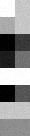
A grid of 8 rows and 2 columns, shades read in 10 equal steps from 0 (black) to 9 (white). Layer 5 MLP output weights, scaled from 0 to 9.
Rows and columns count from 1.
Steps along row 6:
up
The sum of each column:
37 44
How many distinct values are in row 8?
1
